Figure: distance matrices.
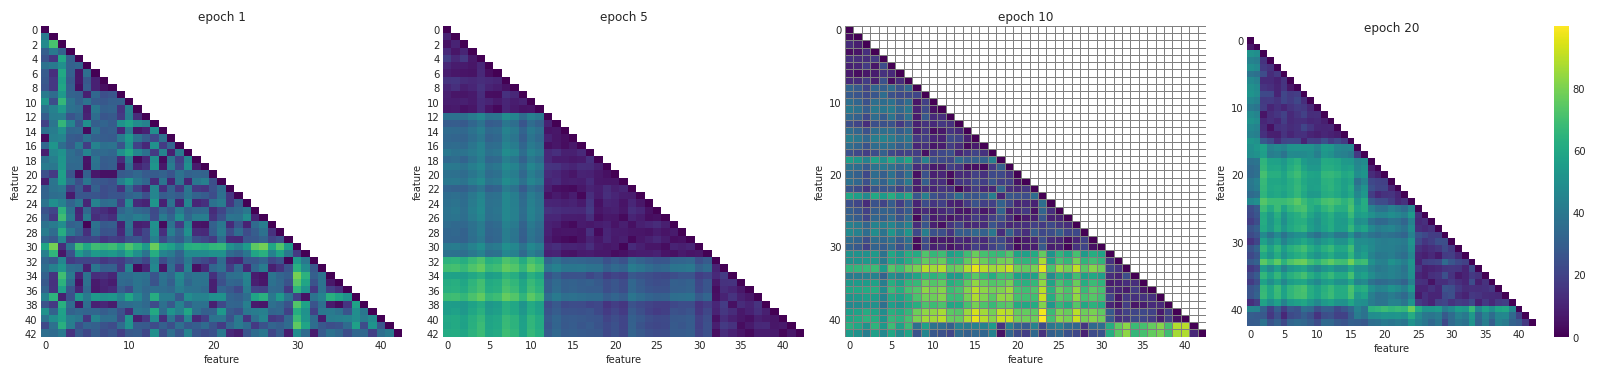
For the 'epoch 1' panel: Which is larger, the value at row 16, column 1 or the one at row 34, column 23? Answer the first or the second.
the first
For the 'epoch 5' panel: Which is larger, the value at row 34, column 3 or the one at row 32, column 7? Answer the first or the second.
the second
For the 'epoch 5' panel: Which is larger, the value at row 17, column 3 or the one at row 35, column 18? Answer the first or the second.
the first
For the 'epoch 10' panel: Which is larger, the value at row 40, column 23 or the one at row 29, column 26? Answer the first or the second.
the first
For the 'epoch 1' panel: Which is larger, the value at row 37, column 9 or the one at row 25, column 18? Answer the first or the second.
the first
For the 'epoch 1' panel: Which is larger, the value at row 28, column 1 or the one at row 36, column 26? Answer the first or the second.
the first
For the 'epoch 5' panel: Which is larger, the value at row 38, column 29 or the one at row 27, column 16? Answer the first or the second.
the first
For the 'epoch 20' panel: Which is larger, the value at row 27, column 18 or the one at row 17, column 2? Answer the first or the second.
the second
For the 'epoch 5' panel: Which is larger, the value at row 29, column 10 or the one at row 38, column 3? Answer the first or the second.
the second
